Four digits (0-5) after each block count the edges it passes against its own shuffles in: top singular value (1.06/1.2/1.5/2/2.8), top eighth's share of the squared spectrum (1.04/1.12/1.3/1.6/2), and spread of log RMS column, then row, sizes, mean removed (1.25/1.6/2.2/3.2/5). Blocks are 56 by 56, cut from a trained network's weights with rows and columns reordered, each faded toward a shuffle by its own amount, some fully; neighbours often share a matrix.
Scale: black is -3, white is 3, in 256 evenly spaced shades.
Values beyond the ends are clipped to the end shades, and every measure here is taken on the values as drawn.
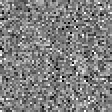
1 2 1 1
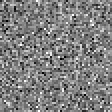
0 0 0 0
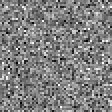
2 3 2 2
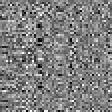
4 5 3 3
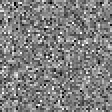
1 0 0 0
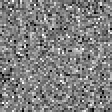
0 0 0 0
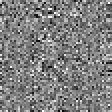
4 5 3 2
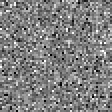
0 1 0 0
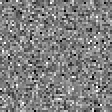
0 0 0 0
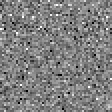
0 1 0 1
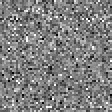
2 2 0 1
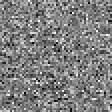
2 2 0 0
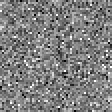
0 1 0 0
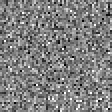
1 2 0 0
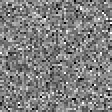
1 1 1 0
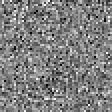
2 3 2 1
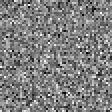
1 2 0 1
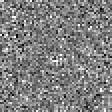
0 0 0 0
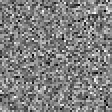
2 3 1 0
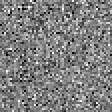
1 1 0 0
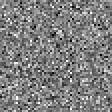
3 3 1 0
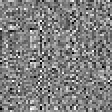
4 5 3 2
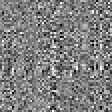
4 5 3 2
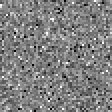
0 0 0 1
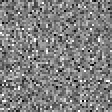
2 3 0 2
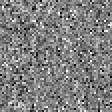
0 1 0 0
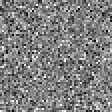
1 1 0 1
